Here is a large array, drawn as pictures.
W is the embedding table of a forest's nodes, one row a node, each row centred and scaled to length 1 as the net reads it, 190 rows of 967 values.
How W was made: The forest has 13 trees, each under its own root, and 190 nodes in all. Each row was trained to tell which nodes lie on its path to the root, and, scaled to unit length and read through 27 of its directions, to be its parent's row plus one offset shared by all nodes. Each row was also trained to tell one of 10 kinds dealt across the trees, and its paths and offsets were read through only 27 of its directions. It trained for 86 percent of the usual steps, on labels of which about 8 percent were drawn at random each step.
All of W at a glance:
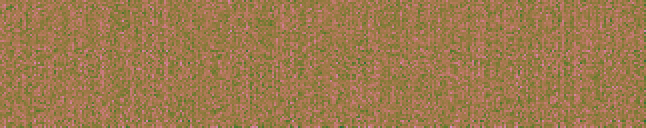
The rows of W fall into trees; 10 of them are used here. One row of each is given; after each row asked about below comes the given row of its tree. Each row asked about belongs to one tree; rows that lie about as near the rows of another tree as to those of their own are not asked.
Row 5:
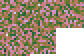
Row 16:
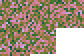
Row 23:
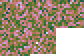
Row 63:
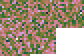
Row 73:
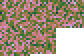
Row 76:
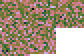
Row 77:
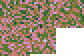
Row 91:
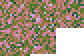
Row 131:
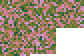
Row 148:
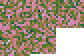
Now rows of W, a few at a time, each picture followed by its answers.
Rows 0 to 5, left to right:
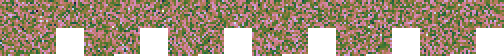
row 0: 91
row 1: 131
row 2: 91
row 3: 73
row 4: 148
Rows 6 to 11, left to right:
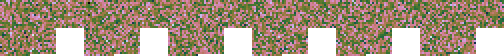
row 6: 131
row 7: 23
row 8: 131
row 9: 148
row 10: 77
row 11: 23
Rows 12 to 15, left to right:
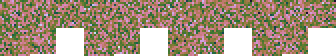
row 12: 23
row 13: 73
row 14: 77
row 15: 23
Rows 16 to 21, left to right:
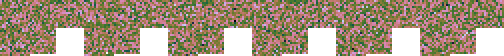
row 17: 131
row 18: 63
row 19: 73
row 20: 76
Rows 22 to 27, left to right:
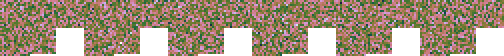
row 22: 5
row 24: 5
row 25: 91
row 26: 148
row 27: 131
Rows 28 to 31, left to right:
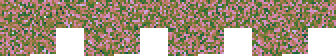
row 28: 5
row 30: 5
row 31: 23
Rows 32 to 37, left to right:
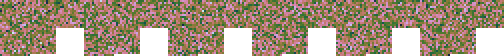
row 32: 16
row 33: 16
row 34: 131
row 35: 23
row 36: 23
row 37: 131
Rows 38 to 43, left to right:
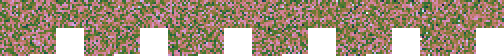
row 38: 23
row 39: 148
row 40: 148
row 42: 16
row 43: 16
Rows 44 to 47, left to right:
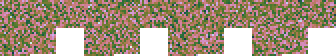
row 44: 76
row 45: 91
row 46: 23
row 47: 76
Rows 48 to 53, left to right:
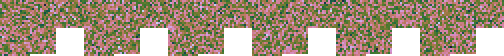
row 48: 77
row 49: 73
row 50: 131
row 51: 5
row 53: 76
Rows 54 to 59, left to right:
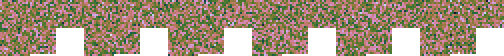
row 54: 5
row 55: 91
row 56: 16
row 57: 5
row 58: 131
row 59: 73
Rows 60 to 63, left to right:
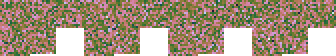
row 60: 131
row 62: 76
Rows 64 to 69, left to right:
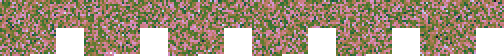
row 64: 16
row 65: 76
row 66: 73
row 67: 23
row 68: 91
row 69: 16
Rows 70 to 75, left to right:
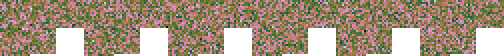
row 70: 73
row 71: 148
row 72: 73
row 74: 77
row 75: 91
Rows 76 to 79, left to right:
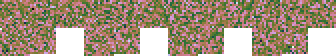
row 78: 77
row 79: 63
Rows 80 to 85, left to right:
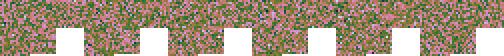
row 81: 23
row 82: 5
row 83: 91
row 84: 16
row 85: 76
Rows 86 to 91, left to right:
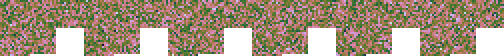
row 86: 23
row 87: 76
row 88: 131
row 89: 76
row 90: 63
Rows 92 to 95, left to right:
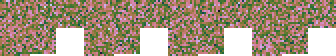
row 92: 91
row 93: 73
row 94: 73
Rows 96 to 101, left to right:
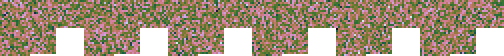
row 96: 23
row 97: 63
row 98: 131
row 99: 131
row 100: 77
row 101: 77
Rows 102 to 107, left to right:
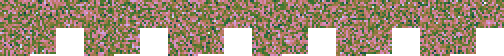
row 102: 5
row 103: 63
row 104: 76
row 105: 23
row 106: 131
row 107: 131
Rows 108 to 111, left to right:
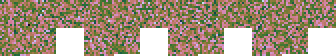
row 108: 91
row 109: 63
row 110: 77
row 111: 73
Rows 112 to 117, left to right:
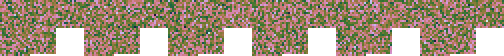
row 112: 73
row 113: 23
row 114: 16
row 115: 73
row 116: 16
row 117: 76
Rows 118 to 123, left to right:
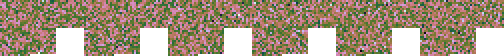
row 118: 73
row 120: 77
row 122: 23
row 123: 148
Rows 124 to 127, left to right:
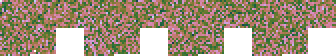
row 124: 16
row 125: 91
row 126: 91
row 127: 16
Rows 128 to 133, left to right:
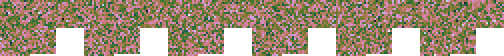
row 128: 23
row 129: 131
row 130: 16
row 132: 77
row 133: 77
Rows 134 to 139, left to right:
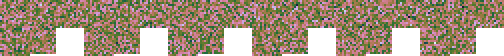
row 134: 131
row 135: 5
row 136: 148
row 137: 73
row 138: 23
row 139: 63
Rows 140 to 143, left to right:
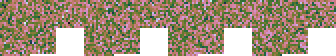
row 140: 16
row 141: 73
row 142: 16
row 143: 63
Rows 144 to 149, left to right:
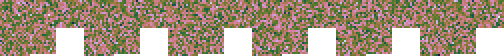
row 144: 76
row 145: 91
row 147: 73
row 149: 91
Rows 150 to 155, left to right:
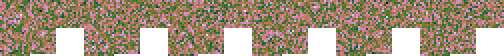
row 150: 131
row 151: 91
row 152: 76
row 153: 63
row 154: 131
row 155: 131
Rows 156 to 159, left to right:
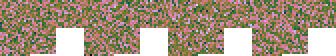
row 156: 5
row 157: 76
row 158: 91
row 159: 77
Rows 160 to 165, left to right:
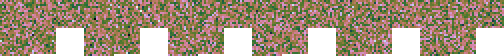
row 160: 148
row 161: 77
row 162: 73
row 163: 76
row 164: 76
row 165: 131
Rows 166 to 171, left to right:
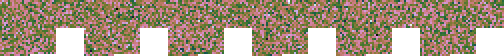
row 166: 16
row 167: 76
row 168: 91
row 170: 23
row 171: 77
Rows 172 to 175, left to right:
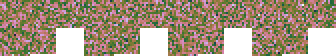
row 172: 73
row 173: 91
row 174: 148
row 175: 91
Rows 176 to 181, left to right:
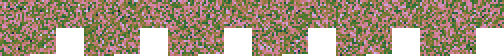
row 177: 16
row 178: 23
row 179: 77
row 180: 77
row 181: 73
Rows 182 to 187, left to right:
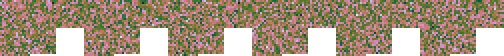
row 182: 73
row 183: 23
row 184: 131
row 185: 73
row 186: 16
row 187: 16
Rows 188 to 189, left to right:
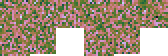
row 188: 77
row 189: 23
